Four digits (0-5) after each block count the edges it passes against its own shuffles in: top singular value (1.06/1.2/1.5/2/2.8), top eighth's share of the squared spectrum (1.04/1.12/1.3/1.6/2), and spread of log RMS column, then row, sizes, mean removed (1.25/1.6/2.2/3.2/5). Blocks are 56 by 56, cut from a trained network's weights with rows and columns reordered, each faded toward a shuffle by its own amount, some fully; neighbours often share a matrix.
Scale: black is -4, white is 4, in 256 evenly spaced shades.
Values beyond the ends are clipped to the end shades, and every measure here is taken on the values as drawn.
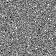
0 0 0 0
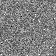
0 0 0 0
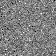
0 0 0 0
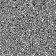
0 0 0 0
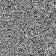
2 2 0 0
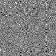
3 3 1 1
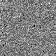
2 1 0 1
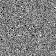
2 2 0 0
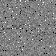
2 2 0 1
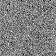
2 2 0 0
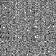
3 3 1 1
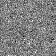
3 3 0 1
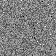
0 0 0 0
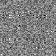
3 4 0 2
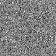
3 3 0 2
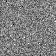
0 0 0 0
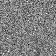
0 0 0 0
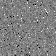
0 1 0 0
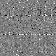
3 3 0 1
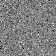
1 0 0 0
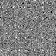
3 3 0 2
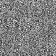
2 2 0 1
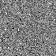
1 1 0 0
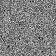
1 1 0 0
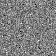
2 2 0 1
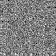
3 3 0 1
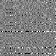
4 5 1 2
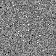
2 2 0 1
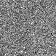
1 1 0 0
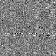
3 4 0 2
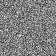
1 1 0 0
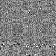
3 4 0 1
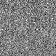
3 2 0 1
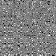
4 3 2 2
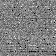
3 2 0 1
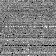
4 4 0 2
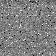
1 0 0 0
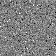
1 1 0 0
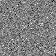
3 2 0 1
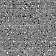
2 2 0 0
